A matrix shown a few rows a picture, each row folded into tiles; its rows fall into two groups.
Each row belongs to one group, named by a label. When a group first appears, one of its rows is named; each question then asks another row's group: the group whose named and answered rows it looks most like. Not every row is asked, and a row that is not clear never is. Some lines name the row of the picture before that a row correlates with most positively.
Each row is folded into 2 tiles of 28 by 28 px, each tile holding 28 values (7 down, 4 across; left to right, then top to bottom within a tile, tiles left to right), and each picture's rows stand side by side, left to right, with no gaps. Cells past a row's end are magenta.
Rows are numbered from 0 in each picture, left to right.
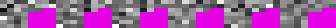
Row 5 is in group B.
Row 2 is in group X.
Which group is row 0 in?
B
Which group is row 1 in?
X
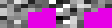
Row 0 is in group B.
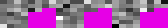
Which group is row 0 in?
X
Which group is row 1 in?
B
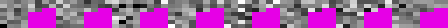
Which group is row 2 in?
B
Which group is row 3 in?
X
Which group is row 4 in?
X
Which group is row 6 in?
X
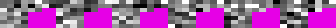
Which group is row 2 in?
B
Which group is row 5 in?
X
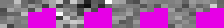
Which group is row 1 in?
B
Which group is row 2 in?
B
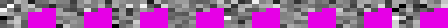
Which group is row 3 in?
X
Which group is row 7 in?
B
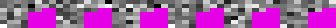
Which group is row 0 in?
X
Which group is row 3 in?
X
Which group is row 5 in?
X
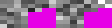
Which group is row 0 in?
X
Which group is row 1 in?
B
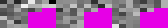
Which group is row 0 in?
B
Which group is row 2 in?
X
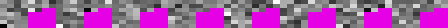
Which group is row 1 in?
X
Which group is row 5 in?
B
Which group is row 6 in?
X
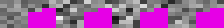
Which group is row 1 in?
B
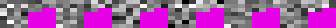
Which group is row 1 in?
X
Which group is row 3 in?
B
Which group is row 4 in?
X
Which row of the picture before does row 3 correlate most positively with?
1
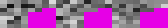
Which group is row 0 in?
B
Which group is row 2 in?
B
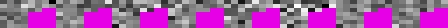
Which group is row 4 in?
B
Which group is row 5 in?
X
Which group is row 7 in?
X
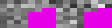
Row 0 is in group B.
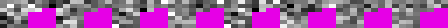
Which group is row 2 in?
X
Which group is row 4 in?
X
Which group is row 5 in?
B
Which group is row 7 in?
X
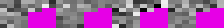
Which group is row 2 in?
X
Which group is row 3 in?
X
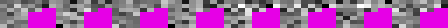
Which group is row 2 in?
X
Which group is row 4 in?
X
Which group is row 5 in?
X
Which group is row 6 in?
B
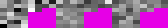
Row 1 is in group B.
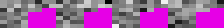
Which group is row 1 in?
B
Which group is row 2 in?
X
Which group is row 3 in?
B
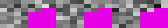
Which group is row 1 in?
B
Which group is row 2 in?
X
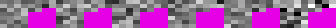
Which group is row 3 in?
B
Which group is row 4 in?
X
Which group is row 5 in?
X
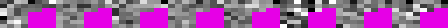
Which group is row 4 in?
B
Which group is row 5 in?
X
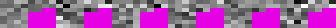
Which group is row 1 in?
B
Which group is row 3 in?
X
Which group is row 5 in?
B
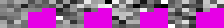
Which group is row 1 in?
B
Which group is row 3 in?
X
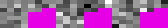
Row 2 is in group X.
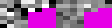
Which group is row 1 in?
B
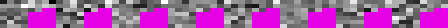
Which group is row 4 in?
B
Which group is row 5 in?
X
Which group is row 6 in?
X
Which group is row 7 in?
B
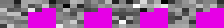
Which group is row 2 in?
B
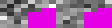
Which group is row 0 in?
B
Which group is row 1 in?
B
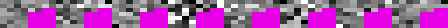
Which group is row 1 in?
B
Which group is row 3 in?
B
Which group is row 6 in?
X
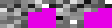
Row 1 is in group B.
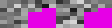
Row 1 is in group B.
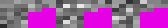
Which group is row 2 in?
B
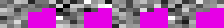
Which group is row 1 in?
B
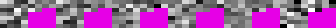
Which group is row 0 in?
B
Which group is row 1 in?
B
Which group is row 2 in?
X
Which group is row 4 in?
X
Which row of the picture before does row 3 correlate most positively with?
0
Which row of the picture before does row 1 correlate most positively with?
3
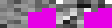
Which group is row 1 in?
B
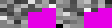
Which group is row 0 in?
B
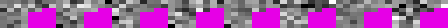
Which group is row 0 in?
X
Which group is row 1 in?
B
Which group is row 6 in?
B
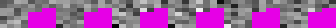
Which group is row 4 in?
X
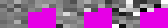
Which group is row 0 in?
X
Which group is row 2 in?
X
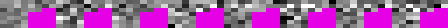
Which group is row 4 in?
B
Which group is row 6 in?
X
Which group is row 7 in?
X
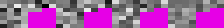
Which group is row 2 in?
B
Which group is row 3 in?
X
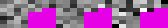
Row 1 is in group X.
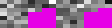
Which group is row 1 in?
B
